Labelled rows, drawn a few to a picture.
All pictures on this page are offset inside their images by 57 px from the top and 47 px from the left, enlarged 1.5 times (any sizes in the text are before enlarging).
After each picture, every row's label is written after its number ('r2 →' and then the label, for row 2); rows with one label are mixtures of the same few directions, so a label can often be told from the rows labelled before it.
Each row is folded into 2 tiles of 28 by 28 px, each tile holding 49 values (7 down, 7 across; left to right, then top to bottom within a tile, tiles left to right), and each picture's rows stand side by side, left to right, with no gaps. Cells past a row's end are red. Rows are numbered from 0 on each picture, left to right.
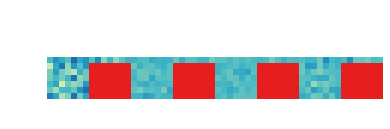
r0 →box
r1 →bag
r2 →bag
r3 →box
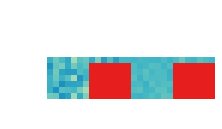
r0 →box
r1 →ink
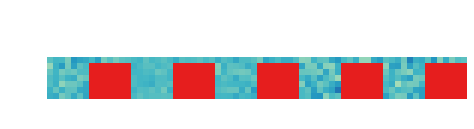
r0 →box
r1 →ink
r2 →bag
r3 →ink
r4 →box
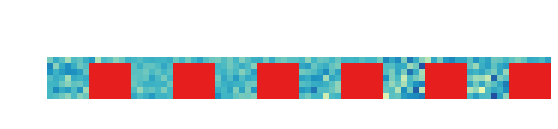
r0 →bag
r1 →bag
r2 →ink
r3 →box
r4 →ink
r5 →box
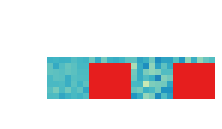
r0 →bag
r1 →box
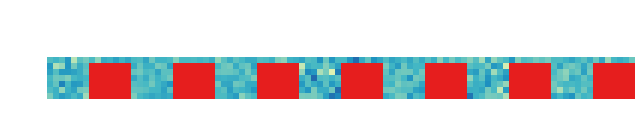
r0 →box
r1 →ink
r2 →ink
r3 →bag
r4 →box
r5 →ink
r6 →bag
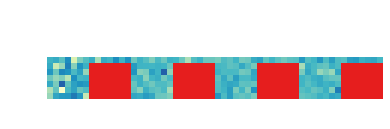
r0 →box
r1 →bag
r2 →ink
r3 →bag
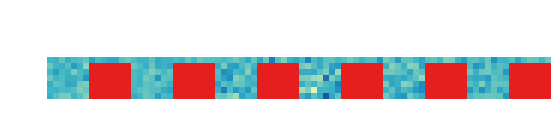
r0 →ink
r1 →box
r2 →bag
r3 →box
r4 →ink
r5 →box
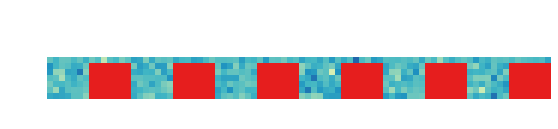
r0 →bag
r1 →ink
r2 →box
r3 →bag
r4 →bag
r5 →box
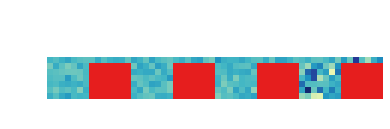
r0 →bag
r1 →ink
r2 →ink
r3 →bag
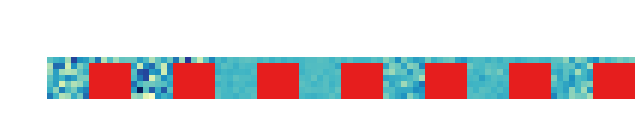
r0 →box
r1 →bag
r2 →box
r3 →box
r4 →ink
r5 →bag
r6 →ink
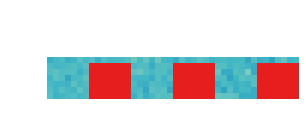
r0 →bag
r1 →ink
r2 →bag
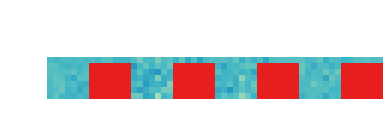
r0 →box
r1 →box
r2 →box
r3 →box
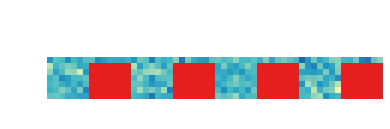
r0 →bag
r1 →bag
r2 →bag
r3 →ink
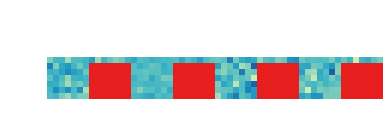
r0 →bag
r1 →bag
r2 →ink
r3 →bag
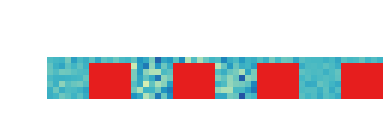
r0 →box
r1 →box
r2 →box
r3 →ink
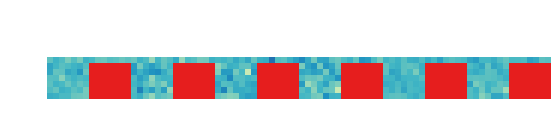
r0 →bag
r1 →bag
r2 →bag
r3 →ink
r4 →bag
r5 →ink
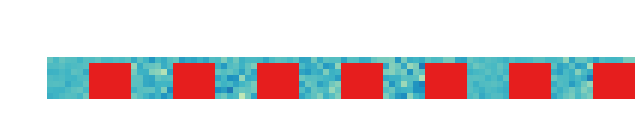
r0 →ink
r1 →bag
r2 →box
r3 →ink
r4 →ink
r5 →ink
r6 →ink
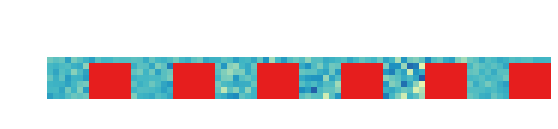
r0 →ink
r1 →ink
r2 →bag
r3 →box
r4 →ink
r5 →ink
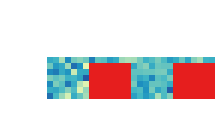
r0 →ink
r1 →ink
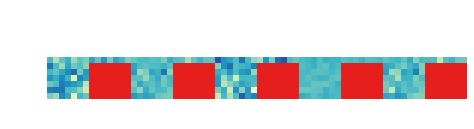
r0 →box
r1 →bag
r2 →ink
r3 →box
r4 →bag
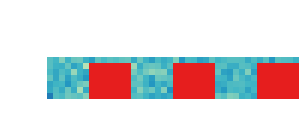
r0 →ink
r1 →bag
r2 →bag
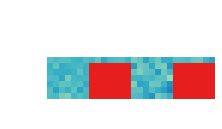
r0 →bag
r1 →ink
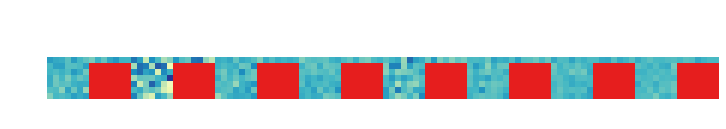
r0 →ink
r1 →ink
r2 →ink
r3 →ink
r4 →box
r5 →box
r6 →bag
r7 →ink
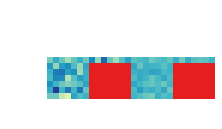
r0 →bag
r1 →bag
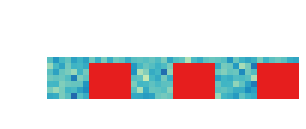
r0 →box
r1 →bag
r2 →ink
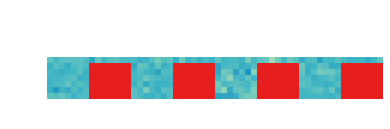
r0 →bag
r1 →box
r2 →bag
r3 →bag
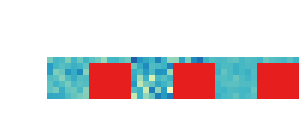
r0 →bag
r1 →ink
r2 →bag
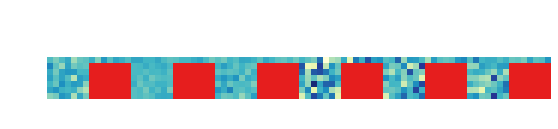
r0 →box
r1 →ink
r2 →box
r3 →box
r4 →ink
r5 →box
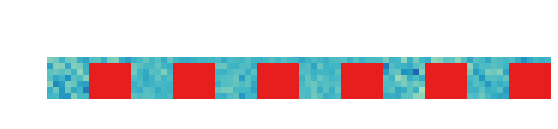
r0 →ink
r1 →bag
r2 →box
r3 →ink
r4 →bag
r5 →bag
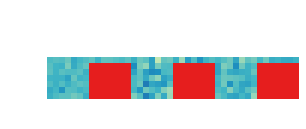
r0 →box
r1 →box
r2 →box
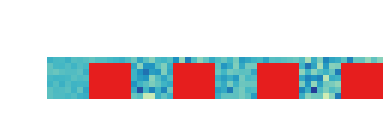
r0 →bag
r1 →bag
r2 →box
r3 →box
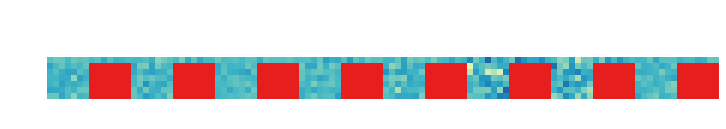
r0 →box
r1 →box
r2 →bag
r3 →box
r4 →box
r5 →bag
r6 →box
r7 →ink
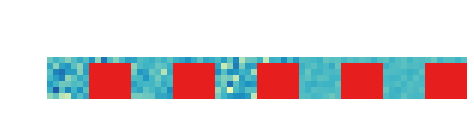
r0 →bag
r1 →bag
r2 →box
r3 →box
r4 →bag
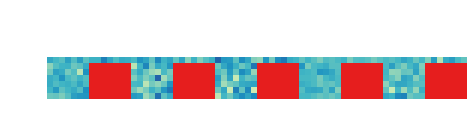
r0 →bag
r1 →box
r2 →ink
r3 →bag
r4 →bag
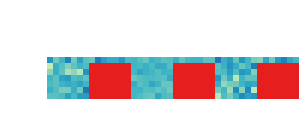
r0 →bag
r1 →ink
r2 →ink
